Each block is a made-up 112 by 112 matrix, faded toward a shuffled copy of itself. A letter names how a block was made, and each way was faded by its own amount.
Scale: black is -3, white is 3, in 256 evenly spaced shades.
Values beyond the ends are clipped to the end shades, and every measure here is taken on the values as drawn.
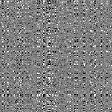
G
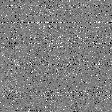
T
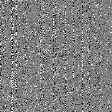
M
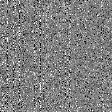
M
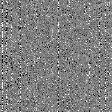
M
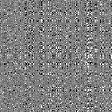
G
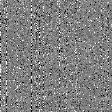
M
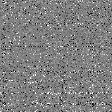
T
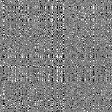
G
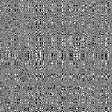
G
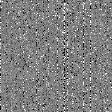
M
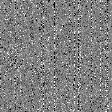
M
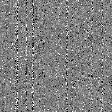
M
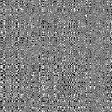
G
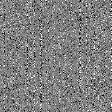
M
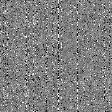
M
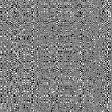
G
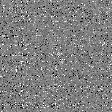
T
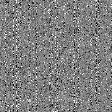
M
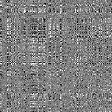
G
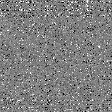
T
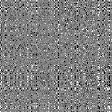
G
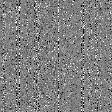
M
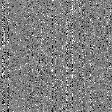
M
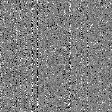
M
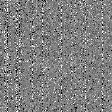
M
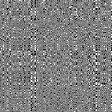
G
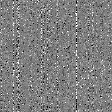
M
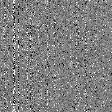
M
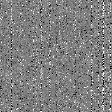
M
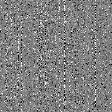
M
